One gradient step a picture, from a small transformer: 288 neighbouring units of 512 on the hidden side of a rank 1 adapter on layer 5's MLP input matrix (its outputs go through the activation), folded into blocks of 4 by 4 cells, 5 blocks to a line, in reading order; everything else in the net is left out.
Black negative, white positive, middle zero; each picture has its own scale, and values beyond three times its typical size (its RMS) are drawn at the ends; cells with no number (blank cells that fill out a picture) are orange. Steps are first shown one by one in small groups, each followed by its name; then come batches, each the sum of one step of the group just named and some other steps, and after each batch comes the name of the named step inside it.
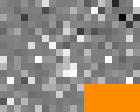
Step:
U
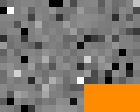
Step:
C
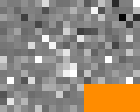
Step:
U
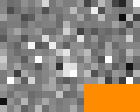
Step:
U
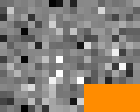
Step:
C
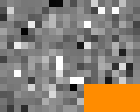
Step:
C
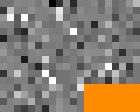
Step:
C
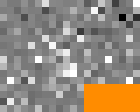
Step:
U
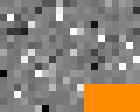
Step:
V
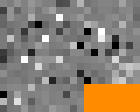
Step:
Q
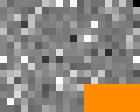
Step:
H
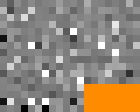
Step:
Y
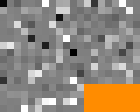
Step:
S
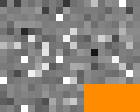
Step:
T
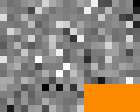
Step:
Y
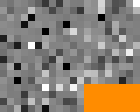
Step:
Y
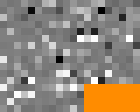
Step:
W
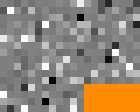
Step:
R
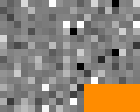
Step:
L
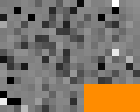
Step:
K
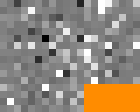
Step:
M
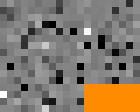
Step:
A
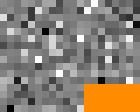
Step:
A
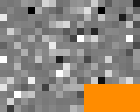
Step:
W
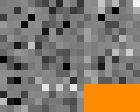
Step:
K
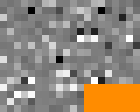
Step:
W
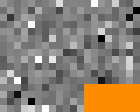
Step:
A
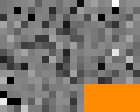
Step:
K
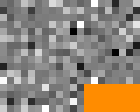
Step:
L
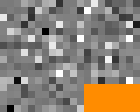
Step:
L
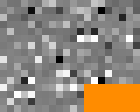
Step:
W
